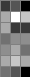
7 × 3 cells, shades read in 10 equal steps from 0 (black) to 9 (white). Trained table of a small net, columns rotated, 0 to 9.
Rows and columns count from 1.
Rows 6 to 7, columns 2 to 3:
7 6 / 3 0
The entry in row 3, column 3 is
2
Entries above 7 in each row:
0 1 0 0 0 0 0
